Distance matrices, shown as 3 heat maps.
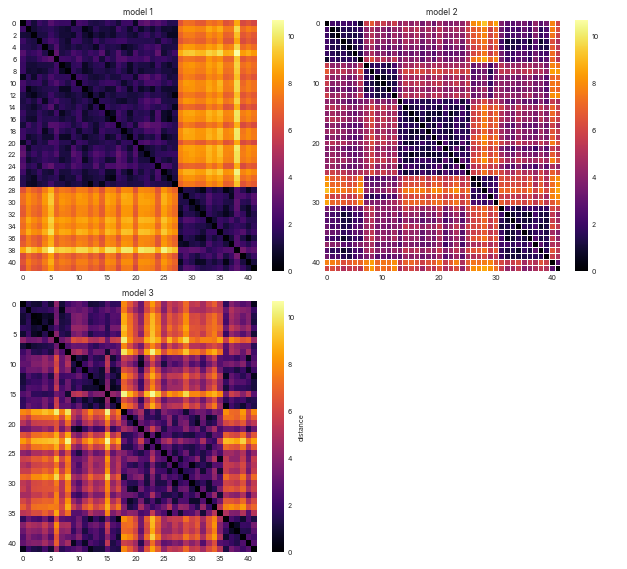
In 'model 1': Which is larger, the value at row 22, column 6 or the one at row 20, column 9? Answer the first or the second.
the first
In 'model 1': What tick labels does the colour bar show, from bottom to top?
0, 2, 4, 6, 8, 10
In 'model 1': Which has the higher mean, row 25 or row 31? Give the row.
31
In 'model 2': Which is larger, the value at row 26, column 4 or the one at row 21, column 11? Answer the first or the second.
the first
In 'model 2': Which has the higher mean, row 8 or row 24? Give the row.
8
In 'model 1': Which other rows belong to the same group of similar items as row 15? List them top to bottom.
0, 1, 2, 3, 4, 5, 6, 7, 8, 9, 10, 11, 12, 13, 14, 16, 17, 18, 19, 20, 21, 22, 23, 24, 25, 26, 27
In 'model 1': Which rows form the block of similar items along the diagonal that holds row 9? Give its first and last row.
0 to 27
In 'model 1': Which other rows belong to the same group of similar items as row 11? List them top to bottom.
0, 1, 2, 3, 4, 5, 6, 7, 8, 9, 10, 12, 13, 14, 15, 16, 17, 18, 19, 20, 21, 22, 23, 24, 25, 26, 27
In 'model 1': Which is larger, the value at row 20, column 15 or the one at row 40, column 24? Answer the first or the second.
the second
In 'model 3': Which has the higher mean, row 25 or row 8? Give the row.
8
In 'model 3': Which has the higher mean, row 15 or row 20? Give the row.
15
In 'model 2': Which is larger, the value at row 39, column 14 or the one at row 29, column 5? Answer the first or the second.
the second
